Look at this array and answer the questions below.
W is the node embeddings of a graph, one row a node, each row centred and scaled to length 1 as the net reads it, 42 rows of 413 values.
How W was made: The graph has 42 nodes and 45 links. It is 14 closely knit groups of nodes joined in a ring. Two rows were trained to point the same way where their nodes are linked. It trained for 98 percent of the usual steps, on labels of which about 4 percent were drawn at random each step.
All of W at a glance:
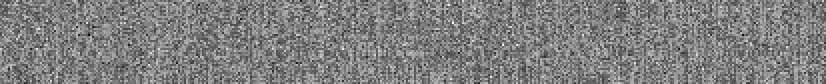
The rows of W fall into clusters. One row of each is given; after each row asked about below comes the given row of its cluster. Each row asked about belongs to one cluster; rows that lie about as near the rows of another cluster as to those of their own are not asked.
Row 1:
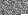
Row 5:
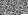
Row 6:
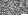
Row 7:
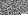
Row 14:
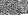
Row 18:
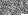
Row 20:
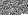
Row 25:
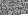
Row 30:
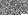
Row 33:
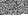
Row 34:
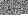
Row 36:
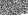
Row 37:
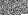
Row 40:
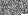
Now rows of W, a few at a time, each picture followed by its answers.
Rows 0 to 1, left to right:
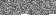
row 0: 7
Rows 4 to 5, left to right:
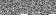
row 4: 36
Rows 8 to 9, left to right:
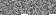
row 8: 1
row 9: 40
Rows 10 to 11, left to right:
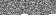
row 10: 6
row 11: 5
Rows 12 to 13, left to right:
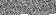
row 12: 14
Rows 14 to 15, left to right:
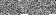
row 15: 20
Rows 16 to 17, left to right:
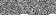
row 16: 14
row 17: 30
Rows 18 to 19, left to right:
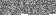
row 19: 40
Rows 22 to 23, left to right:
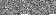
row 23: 1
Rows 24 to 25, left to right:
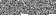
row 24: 30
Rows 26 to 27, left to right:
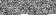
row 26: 25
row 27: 25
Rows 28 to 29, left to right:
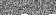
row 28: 20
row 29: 34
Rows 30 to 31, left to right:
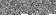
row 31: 18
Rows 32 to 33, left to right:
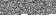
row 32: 6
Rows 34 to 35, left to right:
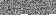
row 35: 33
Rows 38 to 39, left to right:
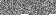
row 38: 34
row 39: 37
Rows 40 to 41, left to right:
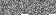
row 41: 37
